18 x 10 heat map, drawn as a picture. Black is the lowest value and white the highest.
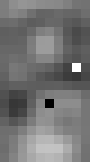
Roughest part: middle right. Lone odd cells: 2, 1 higher and 1 lower than their neighbours. Stripes: none. Grain: blotchy.
